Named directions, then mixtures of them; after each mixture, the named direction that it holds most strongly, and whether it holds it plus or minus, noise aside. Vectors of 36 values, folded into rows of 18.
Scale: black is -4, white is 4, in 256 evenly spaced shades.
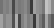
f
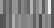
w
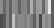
w, plus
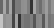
f, plus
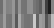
f, minus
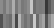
f, minus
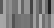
w, minus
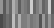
w, plus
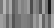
w, minus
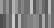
w, plus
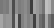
f, plus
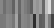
f, plus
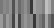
f, plus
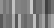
f, minus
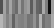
w, minus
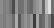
f, plus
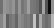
w, minus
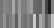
f, minus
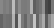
f, minus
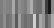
f, minus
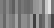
f, plus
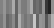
f, minus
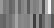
w, plus
